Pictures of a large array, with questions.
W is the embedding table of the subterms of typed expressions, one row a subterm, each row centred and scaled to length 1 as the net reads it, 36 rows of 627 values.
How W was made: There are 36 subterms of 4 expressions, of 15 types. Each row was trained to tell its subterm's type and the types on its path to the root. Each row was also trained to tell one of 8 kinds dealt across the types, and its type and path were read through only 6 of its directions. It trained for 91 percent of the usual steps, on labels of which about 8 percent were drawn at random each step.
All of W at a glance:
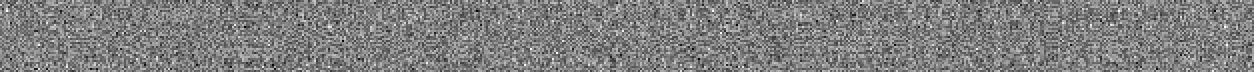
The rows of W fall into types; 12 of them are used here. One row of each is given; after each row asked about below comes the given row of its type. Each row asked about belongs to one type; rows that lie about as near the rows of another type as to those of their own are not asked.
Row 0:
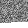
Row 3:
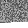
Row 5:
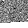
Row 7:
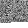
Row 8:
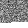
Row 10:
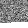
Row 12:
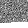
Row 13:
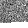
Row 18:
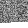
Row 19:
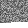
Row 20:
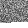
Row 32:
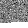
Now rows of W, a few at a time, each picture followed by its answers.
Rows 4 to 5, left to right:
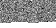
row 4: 20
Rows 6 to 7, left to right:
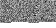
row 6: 20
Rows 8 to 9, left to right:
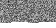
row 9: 7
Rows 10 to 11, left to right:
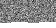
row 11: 0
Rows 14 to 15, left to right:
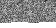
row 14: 0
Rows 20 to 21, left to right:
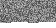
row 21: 19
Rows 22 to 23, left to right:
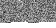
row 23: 3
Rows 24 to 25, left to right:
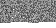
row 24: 18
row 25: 7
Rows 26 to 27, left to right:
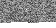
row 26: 5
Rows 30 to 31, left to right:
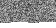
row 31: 10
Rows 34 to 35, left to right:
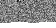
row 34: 18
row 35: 32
